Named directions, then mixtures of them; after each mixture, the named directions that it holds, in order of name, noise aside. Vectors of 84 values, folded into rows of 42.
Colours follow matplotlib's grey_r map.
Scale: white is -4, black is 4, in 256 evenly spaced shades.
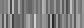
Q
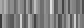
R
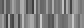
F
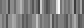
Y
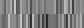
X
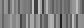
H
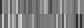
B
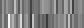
B, X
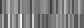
B, X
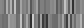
X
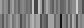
H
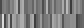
B, F, Q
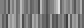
X, Y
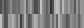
R, Y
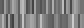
F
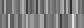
F, H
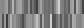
H, Q, Y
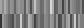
R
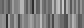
F, Y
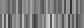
Q, X, Y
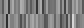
F, H, Y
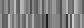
F, H, X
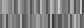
Q, R, Y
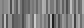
Q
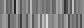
X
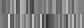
F, X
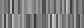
Q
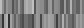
B, F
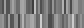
F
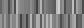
H, X, Y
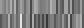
R, X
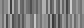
Q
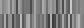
Q, R, X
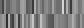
F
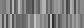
Q, Y
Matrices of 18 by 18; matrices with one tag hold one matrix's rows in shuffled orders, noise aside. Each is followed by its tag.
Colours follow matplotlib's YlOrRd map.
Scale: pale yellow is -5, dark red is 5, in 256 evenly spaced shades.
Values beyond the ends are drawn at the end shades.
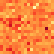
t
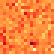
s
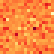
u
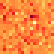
s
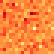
s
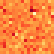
s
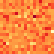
u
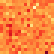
t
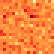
s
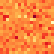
u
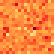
u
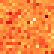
t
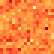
t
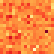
t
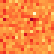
s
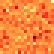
u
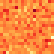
u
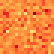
u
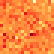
s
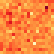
t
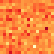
t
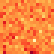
s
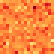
u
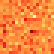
s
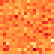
u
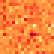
s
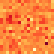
t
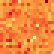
t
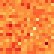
t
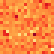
u
